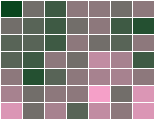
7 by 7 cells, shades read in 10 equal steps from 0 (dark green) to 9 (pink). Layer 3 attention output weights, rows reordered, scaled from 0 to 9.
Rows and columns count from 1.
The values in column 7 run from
1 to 8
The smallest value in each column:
0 1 2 3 4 2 1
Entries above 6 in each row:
0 0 0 1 0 2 3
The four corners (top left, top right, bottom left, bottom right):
0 5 8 8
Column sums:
29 21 25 31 43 30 34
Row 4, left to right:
3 2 5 4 7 6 2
